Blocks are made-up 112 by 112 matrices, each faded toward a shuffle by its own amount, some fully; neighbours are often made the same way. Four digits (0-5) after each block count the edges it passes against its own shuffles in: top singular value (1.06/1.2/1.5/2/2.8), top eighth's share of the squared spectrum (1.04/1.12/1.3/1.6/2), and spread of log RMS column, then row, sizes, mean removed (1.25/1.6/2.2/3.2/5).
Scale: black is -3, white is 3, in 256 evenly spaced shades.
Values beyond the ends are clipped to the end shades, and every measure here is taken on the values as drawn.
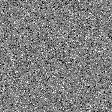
2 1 0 0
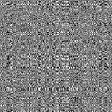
5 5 3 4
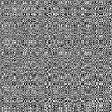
5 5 4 4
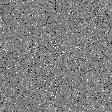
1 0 1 0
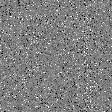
1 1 1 0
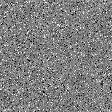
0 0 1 0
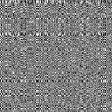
5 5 4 4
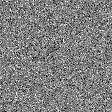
0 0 0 0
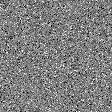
0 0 0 0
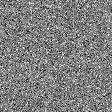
0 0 0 0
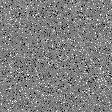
2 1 0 0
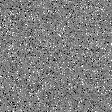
3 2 0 0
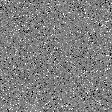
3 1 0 0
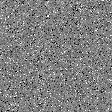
2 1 0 0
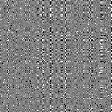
5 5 4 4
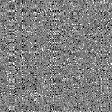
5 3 3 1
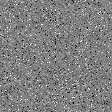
2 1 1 0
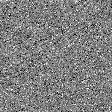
0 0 0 0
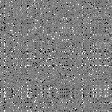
5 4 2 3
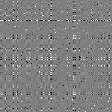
5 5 3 3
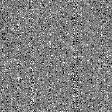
1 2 3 0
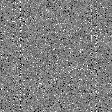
2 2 2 0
